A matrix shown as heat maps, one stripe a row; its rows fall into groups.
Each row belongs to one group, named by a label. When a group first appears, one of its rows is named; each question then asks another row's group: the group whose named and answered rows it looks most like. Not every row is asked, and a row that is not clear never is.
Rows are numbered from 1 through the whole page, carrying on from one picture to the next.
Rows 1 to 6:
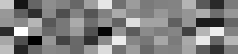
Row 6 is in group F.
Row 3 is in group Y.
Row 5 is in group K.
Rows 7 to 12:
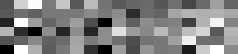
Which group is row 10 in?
K
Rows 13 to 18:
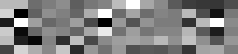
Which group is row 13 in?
Y
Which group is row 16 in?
F
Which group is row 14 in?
F
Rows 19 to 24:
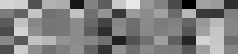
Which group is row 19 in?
Y
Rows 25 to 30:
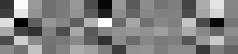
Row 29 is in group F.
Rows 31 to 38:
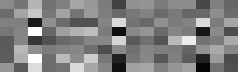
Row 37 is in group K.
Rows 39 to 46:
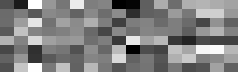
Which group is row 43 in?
Y
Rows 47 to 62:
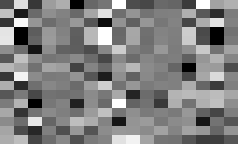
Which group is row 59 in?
F
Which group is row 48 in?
F
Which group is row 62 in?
Y
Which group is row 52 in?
K
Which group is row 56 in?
F
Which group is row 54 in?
Y
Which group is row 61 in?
K
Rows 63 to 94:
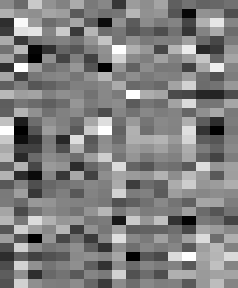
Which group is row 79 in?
K
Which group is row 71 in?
F
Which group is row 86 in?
F
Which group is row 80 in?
F
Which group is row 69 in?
K
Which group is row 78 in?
K
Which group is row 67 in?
F
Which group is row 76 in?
F
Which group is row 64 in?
Y
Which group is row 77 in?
F
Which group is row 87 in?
Y
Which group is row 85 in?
Y
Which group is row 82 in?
K
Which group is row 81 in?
K
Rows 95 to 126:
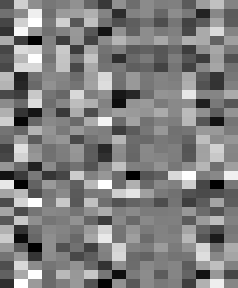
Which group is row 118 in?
F
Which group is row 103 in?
F
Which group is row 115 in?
F
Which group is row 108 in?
F
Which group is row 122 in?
K
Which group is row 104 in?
F
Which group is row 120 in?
F
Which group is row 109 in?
Y
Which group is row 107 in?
K
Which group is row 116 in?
Y
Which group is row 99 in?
K
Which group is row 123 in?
K
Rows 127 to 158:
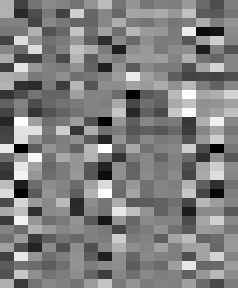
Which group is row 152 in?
Y
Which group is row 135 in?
Y
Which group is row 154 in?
K
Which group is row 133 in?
K
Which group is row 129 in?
K
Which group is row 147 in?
F
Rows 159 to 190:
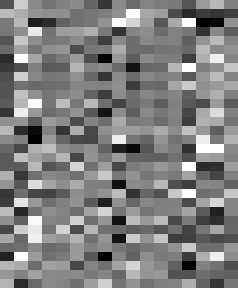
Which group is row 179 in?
Y
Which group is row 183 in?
Y
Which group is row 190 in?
F
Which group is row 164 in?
K
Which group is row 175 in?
Y
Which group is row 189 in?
Y
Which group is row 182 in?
F
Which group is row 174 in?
K
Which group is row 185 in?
Y
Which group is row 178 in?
F
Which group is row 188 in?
Y
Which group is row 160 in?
Y
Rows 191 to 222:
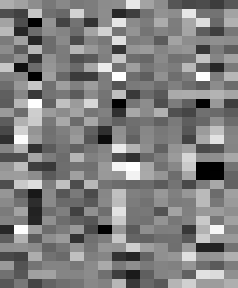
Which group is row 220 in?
F
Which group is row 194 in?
F
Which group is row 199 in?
K
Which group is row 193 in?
K
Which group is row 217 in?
K
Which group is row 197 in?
K
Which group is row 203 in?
Y
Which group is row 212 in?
K
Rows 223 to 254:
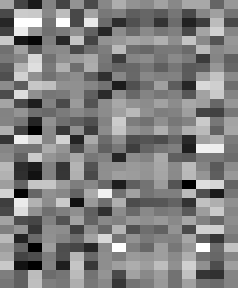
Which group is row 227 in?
K
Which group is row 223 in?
K
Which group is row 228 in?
K
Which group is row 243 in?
Y
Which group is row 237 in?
K
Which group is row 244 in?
F
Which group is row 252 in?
K
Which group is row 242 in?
K
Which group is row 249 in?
F
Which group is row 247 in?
K
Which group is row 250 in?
K
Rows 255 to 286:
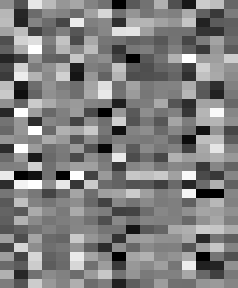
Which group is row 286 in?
Y
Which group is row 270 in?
Y
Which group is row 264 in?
F
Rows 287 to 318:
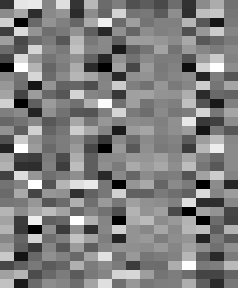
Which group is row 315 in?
F
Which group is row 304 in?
K
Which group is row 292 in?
Y
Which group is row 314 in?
K
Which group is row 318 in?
F
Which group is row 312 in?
K
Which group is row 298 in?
F
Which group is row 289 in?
F
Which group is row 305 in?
K
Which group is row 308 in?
K
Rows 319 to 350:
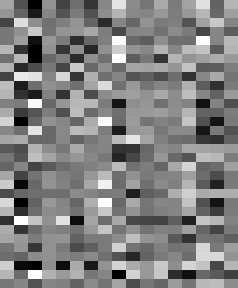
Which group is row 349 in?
Y
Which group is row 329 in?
K
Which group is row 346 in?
K
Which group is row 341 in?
F
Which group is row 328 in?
F
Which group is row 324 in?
K
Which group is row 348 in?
K
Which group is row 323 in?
K
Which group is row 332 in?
F
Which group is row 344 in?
F
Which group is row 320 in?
K
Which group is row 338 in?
F
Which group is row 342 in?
F
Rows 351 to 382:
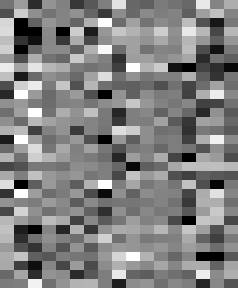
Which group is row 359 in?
F
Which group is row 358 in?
Y
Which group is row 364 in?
Y
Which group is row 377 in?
F
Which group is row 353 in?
F
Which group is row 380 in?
K
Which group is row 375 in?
Y
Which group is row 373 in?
Y
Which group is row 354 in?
K
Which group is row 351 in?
K
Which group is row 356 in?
F
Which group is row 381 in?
K
